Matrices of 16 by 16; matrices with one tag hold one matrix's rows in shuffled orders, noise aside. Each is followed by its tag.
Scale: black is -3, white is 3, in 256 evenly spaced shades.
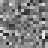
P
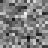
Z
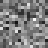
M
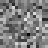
Z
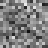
Z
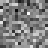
M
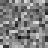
M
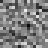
Z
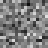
Z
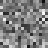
P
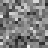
M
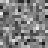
M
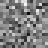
Z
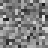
P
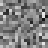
P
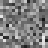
P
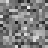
M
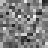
Z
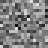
M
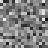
P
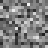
M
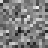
M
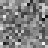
P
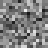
Z
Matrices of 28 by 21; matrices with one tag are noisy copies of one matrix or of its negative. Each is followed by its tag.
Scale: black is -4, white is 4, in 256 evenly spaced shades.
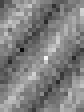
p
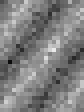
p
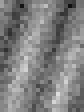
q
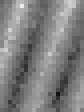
q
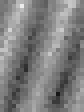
q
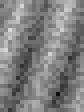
q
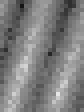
q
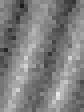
q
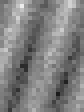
q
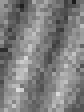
q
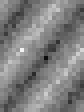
p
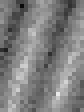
q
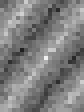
p
